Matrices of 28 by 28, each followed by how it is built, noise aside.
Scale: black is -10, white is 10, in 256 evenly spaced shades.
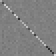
diagonal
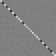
diagonal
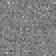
noise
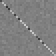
diagonal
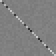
diagonal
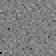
noise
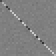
diagonal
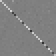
diagonal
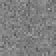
noise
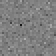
noise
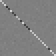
diagonal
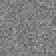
noise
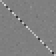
diagonal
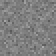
noise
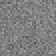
noise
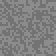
noise
